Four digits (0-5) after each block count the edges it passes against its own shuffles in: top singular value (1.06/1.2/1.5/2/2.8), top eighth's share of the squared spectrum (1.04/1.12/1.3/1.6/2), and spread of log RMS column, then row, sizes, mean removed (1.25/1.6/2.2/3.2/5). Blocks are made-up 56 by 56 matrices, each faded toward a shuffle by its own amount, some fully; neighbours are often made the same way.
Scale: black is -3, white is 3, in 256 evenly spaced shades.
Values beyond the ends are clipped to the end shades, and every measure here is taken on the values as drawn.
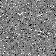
0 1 0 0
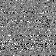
1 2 0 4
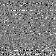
1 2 0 3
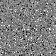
1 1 0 1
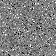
0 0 0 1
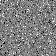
0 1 0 0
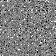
1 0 0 1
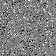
0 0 0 0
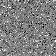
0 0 0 1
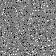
1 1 0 0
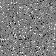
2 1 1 0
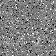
2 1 0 0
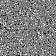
2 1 0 0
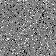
0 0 0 0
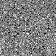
3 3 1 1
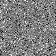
1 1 0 0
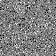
2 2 0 0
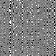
4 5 3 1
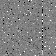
3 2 1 0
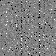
3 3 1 0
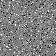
0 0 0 0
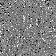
2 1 0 0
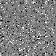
3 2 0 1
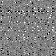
4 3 1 2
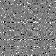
4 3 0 2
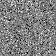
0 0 0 1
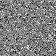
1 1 0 2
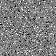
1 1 0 1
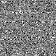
1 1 0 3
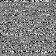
1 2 0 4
